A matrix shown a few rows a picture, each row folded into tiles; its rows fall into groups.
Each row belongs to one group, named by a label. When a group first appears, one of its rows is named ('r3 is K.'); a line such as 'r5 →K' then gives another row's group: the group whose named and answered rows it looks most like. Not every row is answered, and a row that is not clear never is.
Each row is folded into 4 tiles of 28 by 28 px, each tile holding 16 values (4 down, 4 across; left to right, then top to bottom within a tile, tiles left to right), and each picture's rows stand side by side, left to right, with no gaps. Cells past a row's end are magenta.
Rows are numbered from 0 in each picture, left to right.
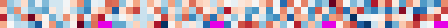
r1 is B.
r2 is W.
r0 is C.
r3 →C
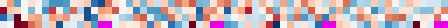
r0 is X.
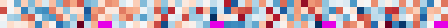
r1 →B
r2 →B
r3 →W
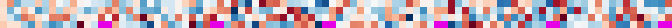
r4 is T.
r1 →C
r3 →X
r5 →T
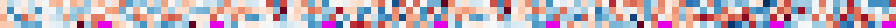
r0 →C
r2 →B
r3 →W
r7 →T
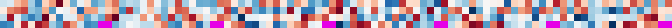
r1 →T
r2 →C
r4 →W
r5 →C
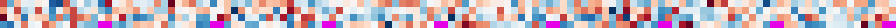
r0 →T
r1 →B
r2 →T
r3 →W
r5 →T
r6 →W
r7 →C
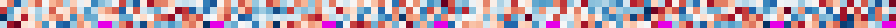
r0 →X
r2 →C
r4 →T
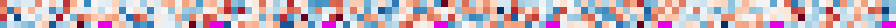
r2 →T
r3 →C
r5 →W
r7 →B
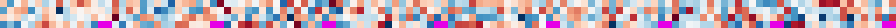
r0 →B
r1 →C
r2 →W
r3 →B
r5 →B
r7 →W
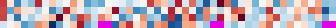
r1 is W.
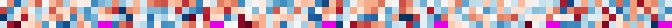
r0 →X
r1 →C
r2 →X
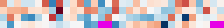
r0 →B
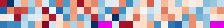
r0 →B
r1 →X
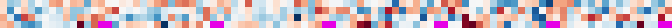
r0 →C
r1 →W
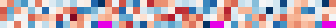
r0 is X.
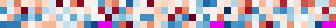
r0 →B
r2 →B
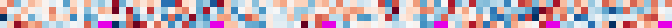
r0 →X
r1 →T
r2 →C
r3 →B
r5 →C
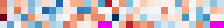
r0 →C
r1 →X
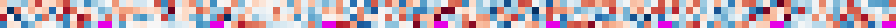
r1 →B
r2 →X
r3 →C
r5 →W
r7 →T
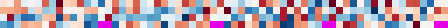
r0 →B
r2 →W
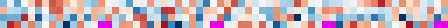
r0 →W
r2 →X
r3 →W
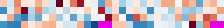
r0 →B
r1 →C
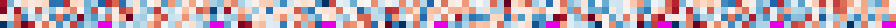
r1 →B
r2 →X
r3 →W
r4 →B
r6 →T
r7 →W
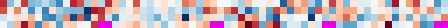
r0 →C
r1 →C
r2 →W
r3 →B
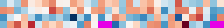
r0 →W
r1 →T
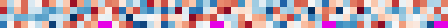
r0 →C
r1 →C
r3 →B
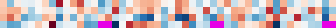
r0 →B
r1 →T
